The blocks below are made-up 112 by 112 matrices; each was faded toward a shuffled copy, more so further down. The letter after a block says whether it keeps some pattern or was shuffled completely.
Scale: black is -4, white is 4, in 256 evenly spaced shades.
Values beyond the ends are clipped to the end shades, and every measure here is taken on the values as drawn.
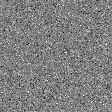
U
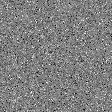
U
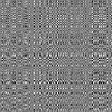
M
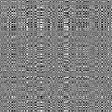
M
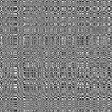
M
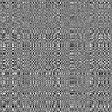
M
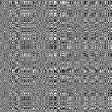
M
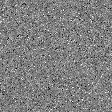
U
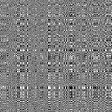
M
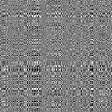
M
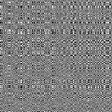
M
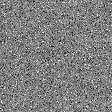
U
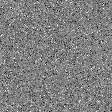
U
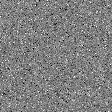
U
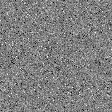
U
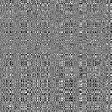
M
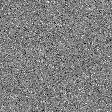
U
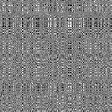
M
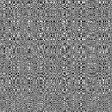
M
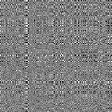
M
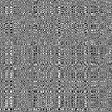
M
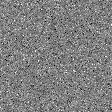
U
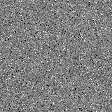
U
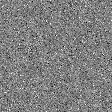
U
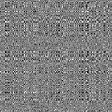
M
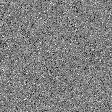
U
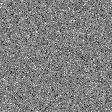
U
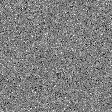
U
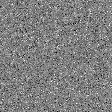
U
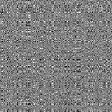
M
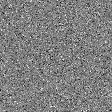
U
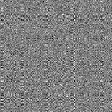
M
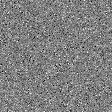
U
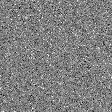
U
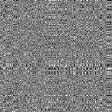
M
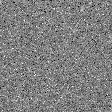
U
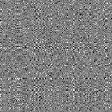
M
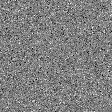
U
